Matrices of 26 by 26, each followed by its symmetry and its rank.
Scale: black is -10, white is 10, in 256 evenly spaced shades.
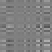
neither, rank one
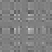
symmetric, rank two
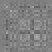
symmetric, rank three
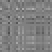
antisymmetric, rank two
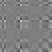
symmetric, rank two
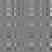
neither, rank one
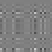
neither, rank one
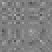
symmetric, rank three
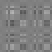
symmetric, rank one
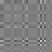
symmetric, rank one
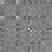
symmetric, rank three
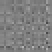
antisymmetric, rank two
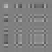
symmetric, rank one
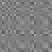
symmetric, rank two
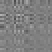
antisymmetric, rank two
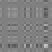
symmetric, rank one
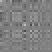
symmetric, rank two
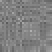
symmetric, rank three
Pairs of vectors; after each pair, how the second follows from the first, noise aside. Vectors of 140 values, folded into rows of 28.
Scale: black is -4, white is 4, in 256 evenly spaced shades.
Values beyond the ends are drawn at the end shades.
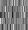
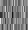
copied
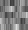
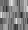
reversed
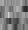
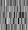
shuffled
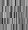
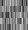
shuffled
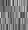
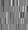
partly zeroed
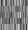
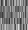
copied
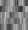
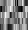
scaled up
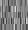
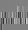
partly zeroed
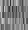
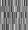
shuffled
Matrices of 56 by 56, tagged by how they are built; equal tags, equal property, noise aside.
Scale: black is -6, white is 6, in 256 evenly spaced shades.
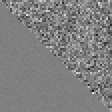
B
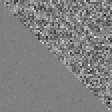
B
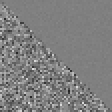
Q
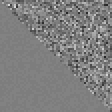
B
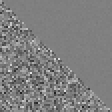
Q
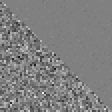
Q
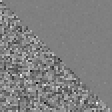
Q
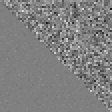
B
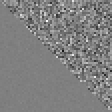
B
